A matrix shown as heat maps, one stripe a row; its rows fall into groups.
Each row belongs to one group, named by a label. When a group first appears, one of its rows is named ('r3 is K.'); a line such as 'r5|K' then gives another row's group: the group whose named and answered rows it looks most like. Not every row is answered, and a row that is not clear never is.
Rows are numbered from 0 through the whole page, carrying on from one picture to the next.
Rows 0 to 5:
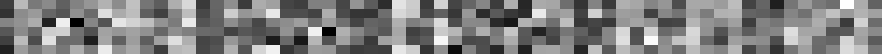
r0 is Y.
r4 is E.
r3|E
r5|Y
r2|Y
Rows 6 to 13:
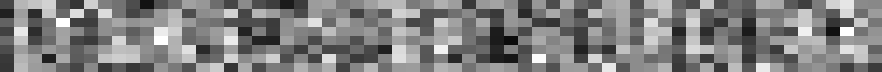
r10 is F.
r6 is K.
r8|E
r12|Y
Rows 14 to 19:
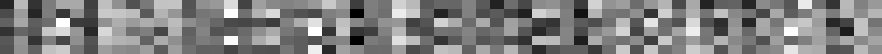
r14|F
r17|E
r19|E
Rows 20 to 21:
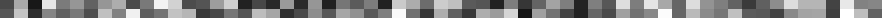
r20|F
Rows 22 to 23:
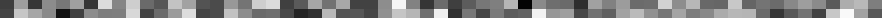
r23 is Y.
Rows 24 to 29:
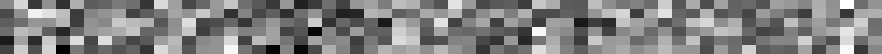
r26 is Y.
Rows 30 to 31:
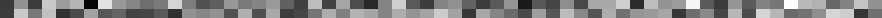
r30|E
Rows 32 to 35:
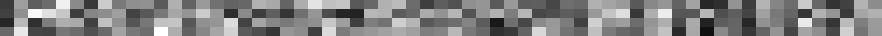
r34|F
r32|E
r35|F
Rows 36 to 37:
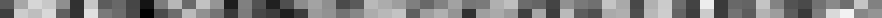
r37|K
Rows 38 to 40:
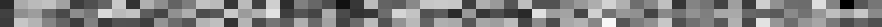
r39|Y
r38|K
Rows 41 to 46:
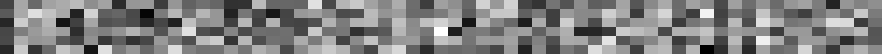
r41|E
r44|Y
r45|K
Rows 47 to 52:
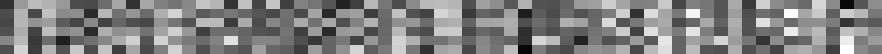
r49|K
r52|E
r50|E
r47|K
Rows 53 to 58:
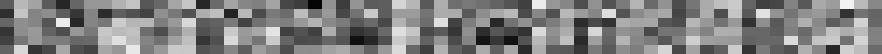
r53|Y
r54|K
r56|Y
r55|Y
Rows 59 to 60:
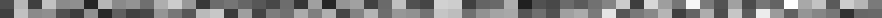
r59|E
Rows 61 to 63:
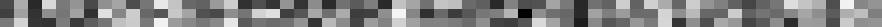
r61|F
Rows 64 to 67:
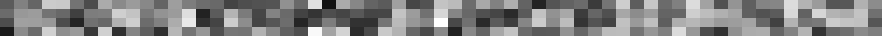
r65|Y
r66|Y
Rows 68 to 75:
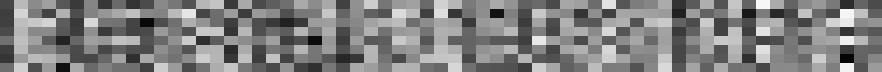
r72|Y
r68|K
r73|K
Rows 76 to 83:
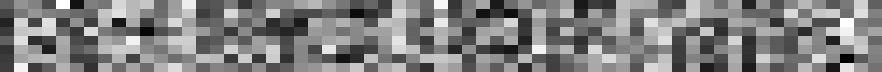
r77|Y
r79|K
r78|E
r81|Y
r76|Y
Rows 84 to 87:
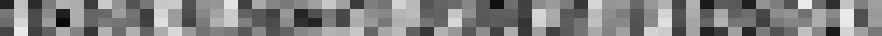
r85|F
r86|F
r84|F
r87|E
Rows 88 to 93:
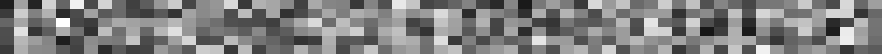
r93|K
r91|E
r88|F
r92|Y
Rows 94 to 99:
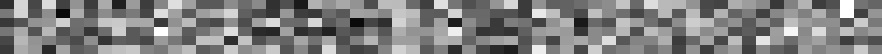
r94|E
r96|Y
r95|F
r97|F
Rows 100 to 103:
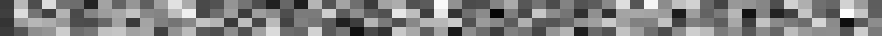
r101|Y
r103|Y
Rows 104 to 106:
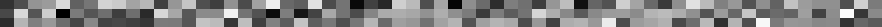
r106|K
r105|F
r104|Y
